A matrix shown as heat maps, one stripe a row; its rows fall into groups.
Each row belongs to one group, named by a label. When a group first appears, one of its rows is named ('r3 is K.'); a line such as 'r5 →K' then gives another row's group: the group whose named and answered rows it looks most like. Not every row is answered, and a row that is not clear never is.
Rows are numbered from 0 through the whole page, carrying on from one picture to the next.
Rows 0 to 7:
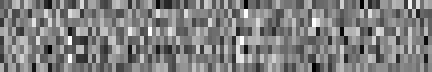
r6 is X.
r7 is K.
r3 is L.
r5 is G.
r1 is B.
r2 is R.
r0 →G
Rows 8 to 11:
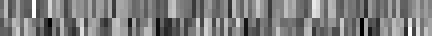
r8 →R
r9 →R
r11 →G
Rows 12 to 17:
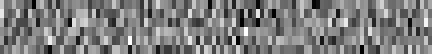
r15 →B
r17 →G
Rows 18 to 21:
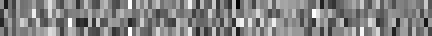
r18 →B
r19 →R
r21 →B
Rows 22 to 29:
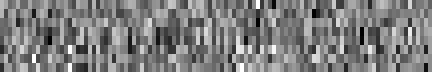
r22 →L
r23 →K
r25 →G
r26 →G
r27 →X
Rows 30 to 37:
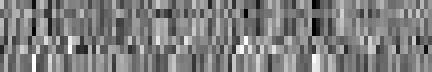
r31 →G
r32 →K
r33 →K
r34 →B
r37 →R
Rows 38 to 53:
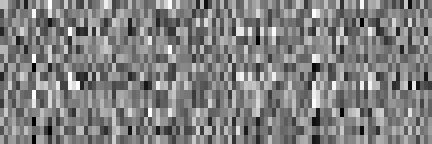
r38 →B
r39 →R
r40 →G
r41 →X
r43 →B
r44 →R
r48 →R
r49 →R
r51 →K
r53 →K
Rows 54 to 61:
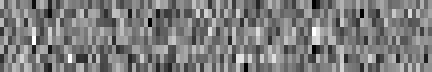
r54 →K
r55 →G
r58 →R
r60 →X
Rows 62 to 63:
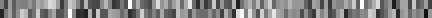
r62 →B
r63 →X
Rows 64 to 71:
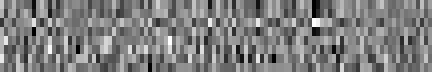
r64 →K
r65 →K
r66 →R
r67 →K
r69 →B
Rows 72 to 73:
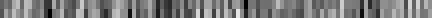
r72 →G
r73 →G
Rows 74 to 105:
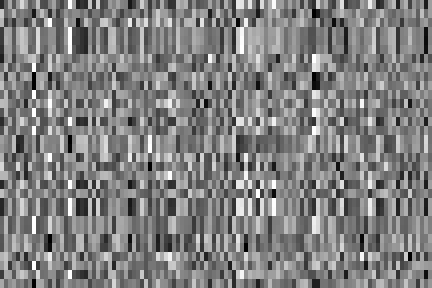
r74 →X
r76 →B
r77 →X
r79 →X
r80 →R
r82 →K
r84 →R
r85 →B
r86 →R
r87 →X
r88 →R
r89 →L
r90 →L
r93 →B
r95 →L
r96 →X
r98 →R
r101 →G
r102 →B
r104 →X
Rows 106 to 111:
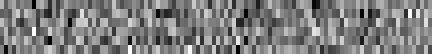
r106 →K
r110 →G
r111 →B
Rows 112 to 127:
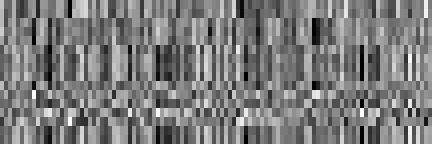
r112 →L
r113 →L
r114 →K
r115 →K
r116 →K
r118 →G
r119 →G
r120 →G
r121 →K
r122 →R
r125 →X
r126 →G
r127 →G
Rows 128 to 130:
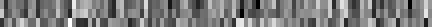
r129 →L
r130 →X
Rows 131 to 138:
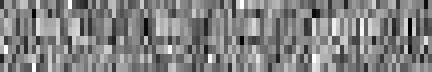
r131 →X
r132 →K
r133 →B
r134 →B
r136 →B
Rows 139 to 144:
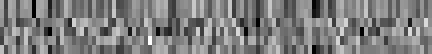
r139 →K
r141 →L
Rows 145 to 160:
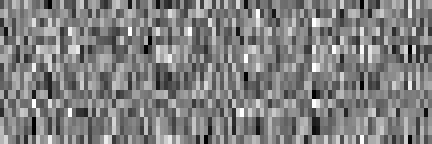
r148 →B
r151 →B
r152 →R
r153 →G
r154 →G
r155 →K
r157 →X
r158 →K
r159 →K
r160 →B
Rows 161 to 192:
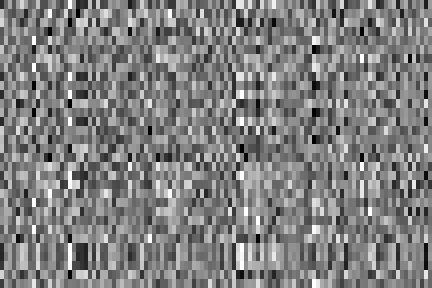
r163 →L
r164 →G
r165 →R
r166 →K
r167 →B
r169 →X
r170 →K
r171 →X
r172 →L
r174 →X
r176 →K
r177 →L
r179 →B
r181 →B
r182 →B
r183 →R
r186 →R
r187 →L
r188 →X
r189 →X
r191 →L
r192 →R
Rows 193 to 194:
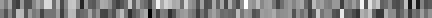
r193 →B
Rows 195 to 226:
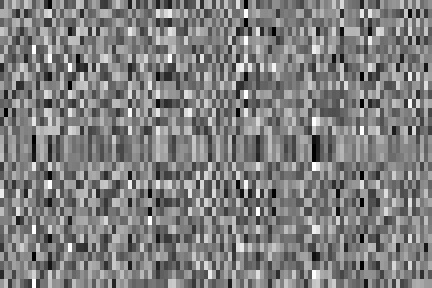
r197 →G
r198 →L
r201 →B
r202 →X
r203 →G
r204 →L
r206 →G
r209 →B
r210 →K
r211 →K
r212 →K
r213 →R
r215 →B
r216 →L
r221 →G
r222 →X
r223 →K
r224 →G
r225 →R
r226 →R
